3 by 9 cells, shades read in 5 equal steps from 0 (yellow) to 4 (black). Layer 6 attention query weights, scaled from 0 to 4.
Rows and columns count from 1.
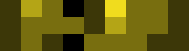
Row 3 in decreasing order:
4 3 3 3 3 2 2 2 2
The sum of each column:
9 5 7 10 8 3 6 7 9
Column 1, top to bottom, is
3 3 3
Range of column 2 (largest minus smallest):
1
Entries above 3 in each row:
1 0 1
